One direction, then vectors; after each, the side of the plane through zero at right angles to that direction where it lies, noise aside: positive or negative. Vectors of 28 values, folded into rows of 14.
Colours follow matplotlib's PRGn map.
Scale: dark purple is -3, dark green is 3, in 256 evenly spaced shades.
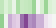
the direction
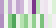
negative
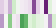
negative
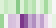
positive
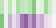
positive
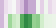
negative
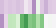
negative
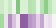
positive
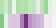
positive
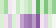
positive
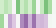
positive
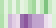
positive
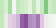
positive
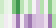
positive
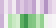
negative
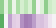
positive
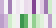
negative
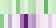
positive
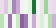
positive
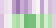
negative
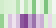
positive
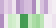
negative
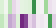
positive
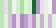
positive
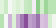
positive
